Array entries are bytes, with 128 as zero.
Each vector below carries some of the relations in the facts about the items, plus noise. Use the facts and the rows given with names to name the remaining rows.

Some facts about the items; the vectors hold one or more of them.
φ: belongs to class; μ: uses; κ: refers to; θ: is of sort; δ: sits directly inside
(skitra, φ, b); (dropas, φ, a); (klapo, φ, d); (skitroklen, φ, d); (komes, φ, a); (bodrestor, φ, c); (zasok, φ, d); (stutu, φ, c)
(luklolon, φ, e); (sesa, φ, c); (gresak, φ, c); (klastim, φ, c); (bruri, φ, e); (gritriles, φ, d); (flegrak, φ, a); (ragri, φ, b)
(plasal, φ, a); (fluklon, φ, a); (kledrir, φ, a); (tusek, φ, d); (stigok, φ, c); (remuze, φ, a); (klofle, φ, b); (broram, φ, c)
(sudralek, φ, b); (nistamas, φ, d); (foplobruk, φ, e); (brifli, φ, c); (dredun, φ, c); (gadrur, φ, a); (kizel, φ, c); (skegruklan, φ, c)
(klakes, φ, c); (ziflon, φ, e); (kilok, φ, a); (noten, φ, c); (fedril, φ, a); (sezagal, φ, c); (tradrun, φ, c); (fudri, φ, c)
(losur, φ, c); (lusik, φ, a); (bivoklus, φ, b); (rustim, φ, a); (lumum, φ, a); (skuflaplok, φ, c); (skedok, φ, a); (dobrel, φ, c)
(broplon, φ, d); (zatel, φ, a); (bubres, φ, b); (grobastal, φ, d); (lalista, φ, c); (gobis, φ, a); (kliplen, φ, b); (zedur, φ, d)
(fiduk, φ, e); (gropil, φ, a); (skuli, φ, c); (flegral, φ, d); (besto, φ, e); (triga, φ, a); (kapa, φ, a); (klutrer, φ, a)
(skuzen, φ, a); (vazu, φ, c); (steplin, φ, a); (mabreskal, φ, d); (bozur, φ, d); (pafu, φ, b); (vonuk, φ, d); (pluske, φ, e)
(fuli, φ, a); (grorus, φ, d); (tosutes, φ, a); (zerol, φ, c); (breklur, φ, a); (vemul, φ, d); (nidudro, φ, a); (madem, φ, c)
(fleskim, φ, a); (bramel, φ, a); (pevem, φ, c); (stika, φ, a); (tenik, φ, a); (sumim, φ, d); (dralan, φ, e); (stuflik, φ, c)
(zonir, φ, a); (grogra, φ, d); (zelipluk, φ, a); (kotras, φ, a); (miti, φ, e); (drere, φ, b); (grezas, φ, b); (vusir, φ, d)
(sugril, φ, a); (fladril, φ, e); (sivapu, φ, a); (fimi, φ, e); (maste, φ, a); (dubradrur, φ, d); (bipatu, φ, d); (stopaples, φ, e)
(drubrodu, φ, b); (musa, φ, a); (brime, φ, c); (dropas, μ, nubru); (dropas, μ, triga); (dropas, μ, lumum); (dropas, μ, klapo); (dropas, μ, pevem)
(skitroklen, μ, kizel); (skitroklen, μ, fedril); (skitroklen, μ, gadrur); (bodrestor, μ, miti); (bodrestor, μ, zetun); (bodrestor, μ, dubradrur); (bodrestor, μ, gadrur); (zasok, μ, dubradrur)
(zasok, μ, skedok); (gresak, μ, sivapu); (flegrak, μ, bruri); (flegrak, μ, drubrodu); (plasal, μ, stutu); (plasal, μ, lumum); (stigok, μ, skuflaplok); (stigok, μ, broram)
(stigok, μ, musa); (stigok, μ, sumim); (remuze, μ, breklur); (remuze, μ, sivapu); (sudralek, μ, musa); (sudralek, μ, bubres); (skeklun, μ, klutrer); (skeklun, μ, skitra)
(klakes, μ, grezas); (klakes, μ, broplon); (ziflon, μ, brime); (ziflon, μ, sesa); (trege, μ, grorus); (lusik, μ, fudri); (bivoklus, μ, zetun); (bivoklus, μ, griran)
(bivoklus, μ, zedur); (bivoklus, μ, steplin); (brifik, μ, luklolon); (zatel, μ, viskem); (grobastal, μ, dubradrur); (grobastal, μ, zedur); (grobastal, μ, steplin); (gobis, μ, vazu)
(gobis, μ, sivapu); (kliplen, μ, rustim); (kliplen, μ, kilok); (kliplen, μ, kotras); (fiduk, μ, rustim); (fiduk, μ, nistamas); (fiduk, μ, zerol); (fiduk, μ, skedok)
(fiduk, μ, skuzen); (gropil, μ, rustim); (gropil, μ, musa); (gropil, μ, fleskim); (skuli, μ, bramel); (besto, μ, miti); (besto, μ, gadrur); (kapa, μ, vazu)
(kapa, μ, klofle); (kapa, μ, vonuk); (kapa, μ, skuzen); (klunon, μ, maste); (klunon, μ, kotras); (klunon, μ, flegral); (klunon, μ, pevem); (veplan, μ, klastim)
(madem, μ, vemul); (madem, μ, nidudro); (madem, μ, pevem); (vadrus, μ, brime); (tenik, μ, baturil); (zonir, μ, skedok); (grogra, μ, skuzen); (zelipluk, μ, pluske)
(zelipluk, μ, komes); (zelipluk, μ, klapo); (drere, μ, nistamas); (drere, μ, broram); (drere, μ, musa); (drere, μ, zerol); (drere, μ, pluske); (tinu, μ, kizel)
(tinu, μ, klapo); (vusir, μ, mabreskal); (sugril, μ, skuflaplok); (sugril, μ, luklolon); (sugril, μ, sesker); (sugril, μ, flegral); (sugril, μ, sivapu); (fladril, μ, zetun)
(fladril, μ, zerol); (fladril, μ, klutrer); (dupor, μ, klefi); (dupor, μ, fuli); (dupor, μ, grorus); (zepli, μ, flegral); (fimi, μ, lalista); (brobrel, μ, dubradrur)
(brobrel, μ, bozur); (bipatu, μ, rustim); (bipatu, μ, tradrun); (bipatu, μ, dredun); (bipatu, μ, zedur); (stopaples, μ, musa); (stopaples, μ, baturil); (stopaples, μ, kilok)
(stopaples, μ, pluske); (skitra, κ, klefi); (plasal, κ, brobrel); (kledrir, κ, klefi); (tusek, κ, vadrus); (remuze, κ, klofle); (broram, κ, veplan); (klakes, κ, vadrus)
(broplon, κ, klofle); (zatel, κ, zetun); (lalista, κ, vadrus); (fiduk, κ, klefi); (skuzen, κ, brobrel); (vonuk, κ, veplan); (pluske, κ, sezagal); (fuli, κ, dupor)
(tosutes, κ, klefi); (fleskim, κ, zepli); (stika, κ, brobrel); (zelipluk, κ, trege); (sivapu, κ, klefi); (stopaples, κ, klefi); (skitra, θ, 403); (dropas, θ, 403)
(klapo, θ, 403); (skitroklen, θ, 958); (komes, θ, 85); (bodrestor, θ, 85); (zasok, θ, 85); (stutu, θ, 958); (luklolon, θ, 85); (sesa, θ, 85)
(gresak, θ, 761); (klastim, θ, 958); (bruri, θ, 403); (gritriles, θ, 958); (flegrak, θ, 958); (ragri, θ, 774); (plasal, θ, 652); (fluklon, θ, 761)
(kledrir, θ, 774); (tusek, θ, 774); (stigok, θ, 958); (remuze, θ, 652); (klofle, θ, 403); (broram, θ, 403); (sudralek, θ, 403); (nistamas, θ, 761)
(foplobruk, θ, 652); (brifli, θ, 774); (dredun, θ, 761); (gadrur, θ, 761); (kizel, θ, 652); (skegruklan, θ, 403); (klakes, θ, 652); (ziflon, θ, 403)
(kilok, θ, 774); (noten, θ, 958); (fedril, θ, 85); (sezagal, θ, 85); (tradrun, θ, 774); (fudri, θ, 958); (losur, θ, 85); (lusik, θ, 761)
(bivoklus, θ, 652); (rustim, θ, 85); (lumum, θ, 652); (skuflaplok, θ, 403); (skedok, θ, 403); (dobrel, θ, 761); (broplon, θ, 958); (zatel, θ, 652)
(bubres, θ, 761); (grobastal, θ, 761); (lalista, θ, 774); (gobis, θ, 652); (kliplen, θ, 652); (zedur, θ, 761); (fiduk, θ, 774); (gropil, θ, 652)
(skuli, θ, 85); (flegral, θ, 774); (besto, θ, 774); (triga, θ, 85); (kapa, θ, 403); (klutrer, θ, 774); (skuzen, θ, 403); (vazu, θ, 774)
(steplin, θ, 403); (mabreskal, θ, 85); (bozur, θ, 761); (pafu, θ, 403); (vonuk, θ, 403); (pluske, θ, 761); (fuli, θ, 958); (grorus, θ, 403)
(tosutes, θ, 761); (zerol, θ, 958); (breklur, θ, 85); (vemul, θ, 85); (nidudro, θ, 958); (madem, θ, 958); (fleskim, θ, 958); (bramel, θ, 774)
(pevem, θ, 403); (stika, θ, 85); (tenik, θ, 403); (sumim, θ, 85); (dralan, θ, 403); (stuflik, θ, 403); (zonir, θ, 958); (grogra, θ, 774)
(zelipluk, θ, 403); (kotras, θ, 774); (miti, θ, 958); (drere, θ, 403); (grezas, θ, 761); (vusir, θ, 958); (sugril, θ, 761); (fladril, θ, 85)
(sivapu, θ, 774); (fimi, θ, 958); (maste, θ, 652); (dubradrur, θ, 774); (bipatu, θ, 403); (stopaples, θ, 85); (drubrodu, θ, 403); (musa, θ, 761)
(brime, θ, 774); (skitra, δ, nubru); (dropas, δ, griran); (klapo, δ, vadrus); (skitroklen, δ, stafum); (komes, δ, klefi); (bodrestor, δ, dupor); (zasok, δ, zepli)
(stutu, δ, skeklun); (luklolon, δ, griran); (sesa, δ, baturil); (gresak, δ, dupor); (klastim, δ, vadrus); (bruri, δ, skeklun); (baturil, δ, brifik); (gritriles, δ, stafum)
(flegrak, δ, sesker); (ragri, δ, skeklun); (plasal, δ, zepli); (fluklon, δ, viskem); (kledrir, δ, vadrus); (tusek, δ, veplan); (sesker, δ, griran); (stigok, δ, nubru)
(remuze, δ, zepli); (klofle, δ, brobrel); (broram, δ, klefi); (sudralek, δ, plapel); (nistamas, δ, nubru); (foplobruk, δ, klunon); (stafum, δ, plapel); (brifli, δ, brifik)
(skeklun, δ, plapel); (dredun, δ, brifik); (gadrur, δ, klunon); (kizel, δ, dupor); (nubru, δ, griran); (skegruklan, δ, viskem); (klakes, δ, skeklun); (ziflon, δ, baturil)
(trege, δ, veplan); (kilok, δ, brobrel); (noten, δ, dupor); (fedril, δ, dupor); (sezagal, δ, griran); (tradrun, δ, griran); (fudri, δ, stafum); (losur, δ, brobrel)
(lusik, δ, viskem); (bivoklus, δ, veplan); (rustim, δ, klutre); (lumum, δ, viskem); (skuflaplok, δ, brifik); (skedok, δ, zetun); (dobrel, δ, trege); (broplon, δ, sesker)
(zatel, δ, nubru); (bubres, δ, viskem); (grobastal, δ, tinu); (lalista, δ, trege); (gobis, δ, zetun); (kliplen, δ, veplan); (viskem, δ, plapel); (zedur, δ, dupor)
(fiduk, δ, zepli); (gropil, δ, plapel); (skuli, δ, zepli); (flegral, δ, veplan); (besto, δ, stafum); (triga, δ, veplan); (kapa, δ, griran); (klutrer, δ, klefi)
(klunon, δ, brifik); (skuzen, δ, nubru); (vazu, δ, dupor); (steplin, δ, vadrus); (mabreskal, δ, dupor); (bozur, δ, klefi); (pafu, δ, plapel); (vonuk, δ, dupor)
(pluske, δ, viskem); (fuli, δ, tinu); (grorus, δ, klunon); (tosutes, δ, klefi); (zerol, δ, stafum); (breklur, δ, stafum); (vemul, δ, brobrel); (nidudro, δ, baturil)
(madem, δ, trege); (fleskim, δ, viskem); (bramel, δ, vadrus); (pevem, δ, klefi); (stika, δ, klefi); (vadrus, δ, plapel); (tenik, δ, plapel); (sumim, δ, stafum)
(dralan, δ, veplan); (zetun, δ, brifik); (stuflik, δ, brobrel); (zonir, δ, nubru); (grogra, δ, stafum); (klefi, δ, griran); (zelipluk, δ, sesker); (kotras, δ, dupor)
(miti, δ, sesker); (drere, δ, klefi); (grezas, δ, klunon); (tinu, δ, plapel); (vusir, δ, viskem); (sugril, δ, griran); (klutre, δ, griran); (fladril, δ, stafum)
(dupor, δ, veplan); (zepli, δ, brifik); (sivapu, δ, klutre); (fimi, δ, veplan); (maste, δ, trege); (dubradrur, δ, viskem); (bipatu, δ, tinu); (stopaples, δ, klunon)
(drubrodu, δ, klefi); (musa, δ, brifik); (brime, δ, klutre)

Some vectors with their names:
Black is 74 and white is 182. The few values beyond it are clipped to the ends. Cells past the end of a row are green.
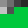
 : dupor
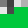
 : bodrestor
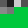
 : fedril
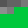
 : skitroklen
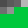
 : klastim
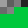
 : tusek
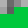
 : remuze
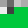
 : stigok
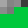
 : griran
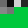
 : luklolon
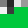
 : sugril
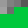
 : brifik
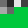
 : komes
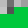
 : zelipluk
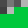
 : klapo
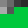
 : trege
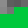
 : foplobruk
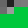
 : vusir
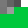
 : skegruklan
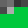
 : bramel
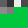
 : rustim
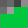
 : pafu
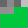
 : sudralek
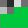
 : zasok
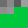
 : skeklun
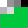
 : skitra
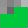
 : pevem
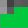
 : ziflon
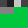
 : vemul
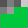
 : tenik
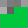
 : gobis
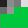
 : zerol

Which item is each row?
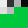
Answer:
tosutes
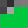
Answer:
fuli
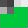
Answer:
dredun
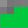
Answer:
lalista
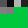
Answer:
mabreskal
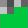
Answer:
zonir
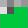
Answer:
drere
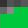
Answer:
gritriles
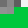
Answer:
gropil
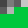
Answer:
steplin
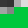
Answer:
grobastal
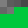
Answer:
grorus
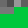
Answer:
nidudro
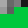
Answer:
klutre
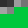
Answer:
fladril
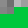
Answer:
skuzen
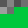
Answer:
klofle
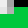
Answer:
klefi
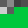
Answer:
brobrel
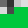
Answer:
gresak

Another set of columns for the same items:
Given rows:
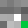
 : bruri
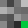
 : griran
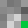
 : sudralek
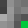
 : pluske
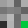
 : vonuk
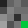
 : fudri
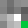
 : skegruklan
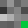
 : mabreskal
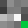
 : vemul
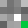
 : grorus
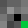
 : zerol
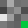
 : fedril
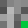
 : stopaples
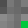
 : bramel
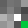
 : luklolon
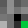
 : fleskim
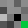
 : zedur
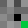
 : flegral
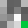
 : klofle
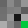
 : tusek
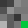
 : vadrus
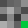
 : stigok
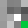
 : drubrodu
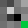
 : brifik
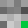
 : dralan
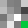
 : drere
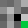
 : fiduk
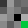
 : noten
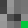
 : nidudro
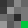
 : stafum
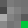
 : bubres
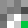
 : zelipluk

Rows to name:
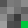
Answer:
miti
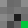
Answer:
dubradrur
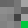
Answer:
brifli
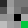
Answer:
madem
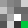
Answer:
broram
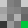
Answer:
skedok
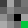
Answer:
maste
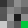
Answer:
klakes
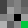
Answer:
skitroklen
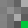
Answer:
nistamas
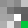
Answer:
pevem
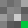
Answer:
bozur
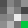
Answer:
sugril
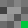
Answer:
grobastal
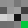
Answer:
bodrestor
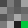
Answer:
sivapu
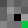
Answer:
gropil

